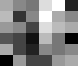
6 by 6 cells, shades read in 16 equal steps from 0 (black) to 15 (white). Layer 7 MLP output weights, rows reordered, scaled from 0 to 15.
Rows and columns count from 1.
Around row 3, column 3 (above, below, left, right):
8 1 8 13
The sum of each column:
45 36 26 64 59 38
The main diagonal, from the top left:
10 3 4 11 7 10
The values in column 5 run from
7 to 15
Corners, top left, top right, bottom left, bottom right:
10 2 0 10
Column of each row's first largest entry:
5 4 4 4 1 6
